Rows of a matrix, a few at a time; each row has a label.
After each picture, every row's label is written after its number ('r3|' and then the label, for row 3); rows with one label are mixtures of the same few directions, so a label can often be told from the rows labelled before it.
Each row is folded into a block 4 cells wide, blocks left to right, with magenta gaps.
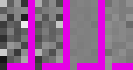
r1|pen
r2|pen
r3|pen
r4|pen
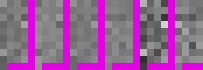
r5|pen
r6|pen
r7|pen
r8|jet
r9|pen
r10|jet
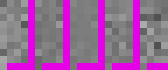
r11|pen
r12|pen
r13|pen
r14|jet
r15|jet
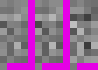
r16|jet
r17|jet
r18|jet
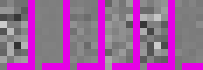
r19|jet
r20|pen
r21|jet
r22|pen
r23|jet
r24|pen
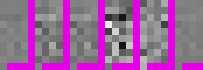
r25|jet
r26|jet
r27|jet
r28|jet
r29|pen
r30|jet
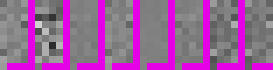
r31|pen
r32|jet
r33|jet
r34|pen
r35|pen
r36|jet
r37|pen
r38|pen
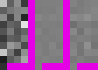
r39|pen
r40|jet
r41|jet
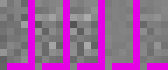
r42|pen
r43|jet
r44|jet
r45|pen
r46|jet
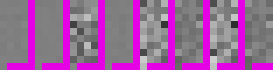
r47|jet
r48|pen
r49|jet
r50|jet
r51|pen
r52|pen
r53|pen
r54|pen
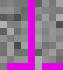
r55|jet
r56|pen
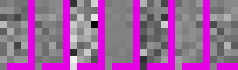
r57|jet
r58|jet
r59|pen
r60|pen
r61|pen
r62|pen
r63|jet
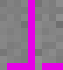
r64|pen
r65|pen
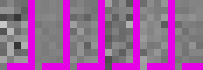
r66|jet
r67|jet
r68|jet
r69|pen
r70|pen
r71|jet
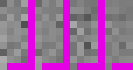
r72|pen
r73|pen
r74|jet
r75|jet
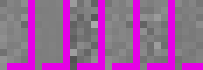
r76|pen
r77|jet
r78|pen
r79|pen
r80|jet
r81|pen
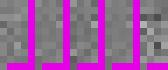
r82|jet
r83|pen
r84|pen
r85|pen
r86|jet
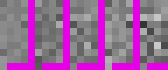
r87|pen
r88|pen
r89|jet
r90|pen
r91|jet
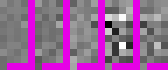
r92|pen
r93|pen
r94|pen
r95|jet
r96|jet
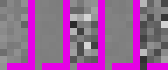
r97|pen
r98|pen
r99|jet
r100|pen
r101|pen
